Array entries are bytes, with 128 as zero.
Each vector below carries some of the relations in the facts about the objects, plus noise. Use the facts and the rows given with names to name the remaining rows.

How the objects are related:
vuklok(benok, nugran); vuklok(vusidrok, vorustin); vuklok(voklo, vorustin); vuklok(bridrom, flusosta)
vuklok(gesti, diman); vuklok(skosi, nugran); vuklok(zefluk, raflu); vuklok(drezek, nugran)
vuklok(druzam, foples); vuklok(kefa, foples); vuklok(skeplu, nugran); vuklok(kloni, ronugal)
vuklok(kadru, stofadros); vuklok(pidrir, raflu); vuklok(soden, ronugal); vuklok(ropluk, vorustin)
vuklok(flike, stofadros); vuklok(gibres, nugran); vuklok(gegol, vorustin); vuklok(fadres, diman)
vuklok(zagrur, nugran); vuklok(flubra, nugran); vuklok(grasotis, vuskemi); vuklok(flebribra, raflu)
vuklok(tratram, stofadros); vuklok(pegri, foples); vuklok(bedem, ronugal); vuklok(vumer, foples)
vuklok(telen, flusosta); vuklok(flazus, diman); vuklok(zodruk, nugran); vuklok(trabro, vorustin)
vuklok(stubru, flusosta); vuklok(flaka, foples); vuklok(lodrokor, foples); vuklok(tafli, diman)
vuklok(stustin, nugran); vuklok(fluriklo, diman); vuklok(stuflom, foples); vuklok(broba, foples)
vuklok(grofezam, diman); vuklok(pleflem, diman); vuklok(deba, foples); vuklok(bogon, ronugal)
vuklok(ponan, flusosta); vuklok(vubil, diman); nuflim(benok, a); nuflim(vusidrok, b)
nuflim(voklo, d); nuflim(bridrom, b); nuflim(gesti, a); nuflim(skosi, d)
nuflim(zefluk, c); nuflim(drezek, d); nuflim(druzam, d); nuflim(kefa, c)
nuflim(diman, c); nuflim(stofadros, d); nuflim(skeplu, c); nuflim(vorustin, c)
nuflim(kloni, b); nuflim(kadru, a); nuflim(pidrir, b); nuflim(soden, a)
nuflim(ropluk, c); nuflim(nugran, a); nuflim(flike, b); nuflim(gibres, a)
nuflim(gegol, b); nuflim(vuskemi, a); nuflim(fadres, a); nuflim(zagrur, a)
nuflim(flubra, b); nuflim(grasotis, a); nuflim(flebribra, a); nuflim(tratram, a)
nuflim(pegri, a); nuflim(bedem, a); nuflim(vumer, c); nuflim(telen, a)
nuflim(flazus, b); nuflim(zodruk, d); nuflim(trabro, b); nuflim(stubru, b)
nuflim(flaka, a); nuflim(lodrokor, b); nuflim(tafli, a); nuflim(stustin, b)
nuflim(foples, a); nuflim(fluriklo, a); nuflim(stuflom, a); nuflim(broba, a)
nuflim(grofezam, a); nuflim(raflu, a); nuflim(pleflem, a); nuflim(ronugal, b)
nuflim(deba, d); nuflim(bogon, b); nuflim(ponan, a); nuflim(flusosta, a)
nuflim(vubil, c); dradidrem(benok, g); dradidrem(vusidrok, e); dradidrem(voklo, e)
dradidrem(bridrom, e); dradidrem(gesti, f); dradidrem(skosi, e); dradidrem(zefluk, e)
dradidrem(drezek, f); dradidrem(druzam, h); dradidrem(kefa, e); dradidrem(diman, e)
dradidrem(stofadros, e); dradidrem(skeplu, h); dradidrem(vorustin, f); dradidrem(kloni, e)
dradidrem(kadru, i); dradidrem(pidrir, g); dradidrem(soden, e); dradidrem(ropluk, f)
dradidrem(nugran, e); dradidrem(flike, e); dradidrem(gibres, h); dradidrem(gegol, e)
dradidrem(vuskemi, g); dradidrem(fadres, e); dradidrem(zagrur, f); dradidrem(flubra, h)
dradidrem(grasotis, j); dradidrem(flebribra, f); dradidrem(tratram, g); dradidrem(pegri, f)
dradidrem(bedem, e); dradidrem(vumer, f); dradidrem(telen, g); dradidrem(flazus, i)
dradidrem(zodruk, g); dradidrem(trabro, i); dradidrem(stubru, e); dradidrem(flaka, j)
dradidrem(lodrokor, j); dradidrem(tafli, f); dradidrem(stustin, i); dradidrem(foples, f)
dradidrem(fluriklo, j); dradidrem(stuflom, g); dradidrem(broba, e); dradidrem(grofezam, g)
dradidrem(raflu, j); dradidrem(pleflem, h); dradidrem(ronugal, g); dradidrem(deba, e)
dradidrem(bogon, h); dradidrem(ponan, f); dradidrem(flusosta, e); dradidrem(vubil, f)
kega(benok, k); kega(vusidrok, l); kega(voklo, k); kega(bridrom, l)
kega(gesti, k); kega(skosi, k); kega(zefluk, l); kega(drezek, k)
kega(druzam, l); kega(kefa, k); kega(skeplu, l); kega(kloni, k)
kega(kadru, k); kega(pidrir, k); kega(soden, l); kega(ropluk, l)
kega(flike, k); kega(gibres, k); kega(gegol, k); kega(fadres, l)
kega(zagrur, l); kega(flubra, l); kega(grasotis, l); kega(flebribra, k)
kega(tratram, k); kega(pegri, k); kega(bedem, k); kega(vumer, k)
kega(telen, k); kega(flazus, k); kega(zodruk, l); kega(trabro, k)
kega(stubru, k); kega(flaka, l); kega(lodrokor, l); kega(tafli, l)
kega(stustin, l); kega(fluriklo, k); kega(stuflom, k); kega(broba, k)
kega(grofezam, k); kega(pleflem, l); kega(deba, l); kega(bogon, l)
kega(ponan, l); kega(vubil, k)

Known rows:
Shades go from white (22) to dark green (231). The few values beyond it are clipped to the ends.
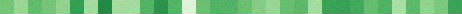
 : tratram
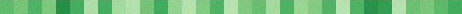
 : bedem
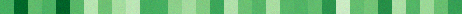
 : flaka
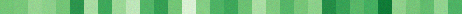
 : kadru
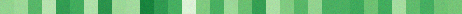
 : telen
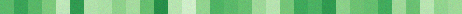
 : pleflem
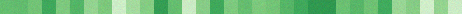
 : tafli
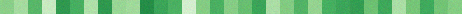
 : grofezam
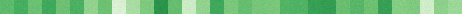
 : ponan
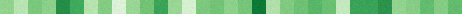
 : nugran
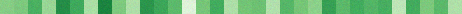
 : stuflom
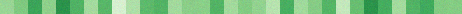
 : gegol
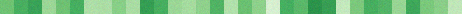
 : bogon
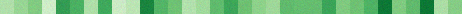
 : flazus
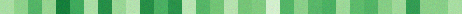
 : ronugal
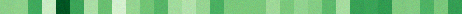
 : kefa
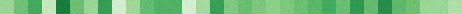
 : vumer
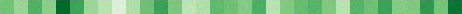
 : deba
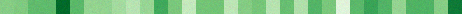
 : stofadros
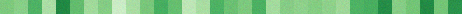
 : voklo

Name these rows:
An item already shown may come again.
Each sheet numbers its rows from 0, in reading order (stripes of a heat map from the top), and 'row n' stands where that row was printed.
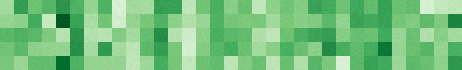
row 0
vorustin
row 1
kefa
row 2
pleflem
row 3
kadru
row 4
stofadros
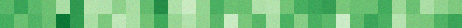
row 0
pleflem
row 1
soden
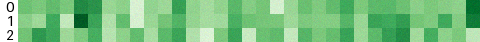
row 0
zefluk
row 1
kefa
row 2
gibres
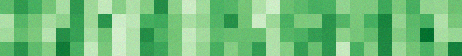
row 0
druzam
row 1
trabro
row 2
stustin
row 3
grasotis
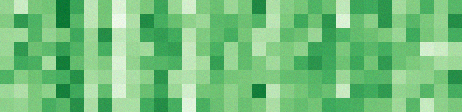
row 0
nugran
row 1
lodrokor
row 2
pidrir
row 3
vorustin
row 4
ropluk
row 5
fadres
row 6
nugran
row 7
vuskemi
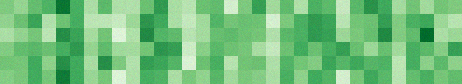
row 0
flusosta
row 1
flubra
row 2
stustin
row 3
zodruk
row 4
stuflom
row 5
vusidrok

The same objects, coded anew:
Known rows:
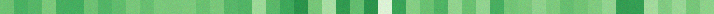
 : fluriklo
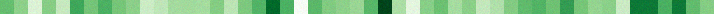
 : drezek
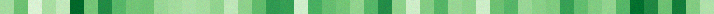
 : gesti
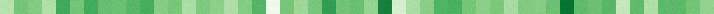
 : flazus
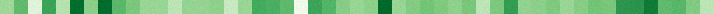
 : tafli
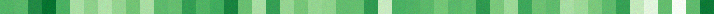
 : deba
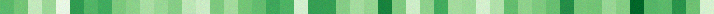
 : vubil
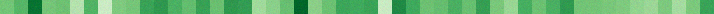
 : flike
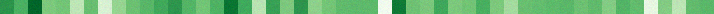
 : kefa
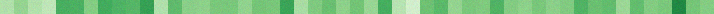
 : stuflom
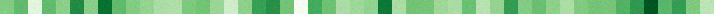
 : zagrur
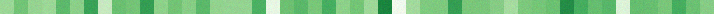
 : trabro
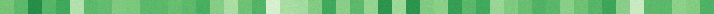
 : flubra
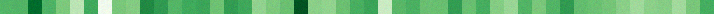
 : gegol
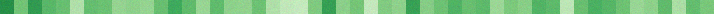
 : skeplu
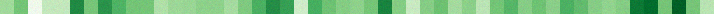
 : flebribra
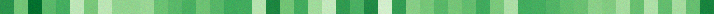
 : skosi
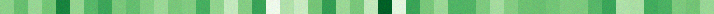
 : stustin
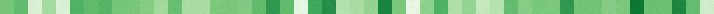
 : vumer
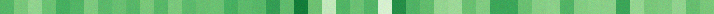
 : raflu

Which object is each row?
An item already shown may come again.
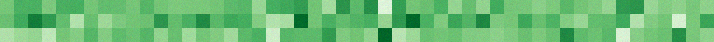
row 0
fluriklo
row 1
bridrom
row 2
pidrir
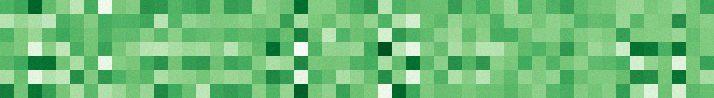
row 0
gegol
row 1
stuflom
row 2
raflu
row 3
drezek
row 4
vusidrok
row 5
pegri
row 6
diman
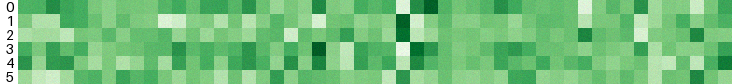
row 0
soden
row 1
zodruk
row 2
pidrir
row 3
flusosta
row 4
stofadros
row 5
vuskemi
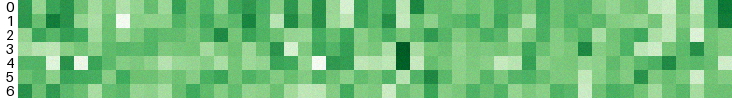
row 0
stofadros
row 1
voklo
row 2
lodrokor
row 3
ronugal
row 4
ropluk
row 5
grasotis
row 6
skeplu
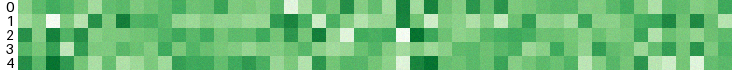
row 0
bogon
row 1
foples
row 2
nugran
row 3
gibres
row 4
zefluk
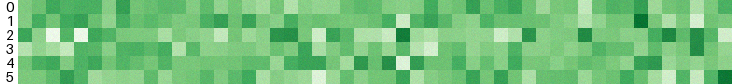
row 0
pleflem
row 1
flaka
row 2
vorustin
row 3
stuflom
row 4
fluriklo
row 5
druzam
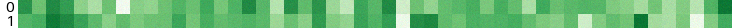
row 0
voklo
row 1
fadres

